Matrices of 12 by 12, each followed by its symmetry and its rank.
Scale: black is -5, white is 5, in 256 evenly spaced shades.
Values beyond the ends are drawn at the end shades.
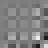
symmetric, rank one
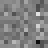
neither, rank two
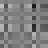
neither, rank one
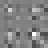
symmetric, rank two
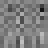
neither, rank two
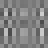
neither, rank one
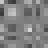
symmetric, rank two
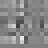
neither, rank two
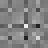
symmetric, rank two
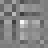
symmetric, rank two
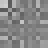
symmetric, rank two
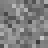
antisymmetric, full rank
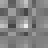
symmetric, rank one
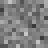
antisymmetric, full rank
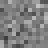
antisymmetric, full rank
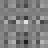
neither, rank one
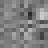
neither, rank two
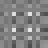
symmetric, rank one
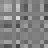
symmetric, rank one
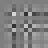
symmetric, rank one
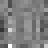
neither, rank two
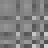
symmetric, rank one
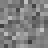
antisymmetric, full rank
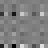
neither, rank one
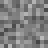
antisymmetric, full rank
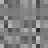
neither, rank two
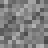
antisymmetric, full rank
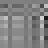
neither, rank one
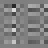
neither, rank one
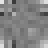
symmetric, rank two
